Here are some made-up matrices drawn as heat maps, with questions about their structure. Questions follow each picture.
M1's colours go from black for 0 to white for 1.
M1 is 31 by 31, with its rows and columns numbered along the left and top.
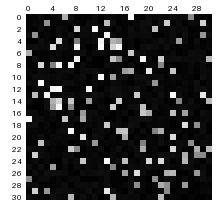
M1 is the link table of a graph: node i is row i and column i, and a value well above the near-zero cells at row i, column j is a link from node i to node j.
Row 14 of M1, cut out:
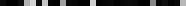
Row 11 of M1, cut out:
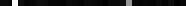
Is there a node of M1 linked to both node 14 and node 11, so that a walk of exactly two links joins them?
no
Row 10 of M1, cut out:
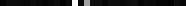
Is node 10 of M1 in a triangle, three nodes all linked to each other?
no
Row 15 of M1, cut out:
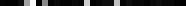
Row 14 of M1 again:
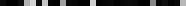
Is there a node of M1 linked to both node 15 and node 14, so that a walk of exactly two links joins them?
yes
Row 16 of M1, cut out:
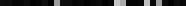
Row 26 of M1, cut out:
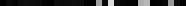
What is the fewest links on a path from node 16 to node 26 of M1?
1
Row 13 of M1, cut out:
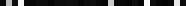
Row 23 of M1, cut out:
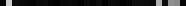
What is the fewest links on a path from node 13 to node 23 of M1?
2
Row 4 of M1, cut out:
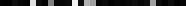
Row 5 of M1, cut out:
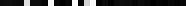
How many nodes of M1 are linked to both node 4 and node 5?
4
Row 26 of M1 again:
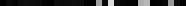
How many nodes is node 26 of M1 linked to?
5
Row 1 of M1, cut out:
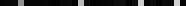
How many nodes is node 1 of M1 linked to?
4
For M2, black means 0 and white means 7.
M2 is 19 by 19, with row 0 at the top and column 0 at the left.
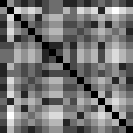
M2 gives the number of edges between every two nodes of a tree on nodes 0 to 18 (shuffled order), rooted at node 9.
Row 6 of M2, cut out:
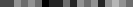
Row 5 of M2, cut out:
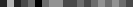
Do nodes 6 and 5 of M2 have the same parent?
no
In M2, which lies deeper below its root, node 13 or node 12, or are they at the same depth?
node 13
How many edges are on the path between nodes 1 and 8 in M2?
3
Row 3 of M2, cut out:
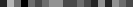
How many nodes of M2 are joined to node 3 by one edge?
3
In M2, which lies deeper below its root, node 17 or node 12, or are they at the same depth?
node 12
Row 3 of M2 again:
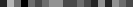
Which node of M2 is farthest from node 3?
1
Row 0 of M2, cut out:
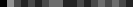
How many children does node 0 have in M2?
5
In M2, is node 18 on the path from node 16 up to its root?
yes
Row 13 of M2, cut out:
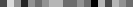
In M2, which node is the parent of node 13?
3
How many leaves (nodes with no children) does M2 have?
10
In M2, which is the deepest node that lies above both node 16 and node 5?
0
